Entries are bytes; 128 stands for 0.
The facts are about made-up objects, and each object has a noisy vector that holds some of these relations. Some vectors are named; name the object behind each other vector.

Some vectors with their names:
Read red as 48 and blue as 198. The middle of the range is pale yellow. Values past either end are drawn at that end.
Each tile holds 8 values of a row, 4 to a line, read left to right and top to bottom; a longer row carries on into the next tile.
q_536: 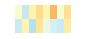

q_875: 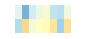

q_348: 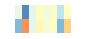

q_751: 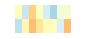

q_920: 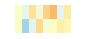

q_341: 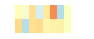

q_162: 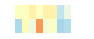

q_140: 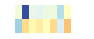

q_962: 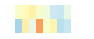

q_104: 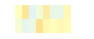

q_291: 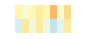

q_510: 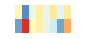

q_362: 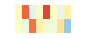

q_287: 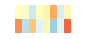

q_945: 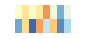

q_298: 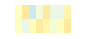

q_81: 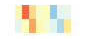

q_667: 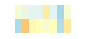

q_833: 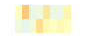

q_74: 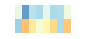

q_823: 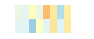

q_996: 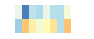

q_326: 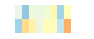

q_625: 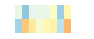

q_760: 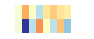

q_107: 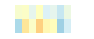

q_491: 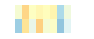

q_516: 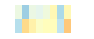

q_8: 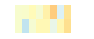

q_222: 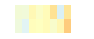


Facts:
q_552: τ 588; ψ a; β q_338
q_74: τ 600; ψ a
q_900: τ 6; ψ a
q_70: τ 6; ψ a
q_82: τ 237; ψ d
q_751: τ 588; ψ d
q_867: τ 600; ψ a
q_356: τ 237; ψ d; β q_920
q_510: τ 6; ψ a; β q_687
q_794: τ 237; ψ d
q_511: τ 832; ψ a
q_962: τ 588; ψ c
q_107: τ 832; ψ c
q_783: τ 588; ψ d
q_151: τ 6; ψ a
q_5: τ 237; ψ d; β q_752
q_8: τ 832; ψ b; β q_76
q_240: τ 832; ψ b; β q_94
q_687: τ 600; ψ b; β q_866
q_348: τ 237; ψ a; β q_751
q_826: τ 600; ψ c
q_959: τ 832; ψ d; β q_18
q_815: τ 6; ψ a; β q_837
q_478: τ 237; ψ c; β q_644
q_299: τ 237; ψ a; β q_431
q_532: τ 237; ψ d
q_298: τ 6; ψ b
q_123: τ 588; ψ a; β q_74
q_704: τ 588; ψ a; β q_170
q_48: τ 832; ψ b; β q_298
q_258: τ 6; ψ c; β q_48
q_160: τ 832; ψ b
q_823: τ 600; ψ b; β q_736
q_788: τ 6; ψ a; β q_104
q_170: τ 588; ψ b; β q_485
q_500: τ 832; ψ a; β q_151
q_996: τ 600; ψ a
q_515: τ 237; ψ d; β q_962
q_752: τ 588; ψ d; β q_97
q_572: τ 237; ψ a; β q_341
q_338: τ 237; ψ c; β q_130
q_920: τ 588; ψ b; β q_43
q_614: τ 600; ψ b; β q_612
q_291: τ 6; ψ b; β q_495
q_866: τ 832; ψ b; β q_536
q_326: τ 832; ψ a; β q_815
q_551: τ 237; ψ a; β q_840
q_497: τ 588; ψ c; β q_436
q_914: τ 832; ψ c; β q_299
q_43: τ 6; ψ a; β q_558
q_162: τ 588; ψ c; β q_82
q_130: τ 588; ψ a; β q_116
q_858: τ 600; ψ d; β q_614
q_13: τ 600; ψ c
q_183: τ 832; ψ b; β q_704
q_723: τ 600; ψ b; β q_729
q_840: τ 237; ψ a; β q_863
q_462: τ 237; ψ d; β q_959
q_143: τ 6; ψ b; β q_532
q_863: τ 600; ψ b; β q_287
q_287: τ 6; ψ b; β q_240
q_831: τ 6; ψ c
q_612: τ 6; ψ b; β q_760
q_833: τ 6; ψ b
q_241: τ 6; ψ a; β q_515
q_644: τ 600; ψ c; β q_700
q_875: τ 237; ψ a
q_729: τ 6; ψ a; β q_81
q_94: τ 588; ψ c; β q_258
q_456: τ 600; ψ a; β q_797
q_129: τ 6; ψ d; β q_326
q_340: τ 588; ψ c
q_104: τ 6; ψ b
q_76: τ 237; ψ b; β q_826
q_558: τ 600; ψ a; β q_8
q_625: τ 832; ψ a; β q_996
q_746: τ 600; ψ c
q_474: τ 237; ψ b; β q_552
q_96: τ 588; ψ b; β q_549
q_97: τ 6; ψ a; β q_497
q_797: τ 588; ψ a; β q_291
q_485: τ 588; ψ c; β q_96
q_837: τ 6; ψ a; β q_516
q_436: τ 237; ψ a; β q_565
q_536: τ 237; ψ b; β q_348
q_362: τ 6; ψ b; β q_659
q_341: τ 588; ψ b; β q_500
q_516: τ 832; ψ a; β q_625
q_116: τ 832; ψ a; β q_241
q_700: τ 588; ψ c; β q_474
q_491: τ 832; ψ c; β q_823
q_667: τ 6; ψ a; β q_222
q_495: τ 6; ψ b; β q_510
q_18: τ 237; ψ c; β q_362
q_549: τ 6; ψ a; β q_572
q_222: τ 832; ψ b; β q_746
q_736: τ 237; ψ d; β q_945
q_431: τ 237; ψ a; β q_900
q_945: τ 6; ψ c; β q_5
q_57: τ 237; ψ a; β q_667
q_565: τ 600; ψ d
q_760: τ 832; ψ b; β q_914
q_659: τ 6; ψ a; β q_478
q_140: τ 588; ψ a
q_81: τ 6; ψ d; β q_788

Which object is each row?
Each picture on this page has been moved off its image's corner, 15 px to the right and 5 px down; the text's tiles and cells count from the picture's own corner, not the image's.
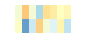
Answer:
q_614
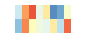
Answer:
q_552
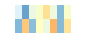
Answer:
q_436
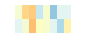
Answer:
q_858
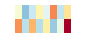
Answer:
q_240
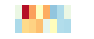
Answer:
q_700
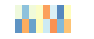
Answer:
q_97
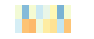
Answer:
q_500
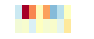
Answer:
q_474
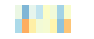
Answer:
q_456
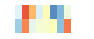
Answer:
q_241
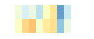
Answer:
q_572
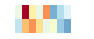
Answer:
q_644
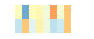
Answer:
q_687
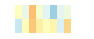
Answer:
q_783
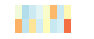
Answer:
q_863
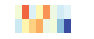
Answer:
q_18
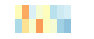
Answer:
q_831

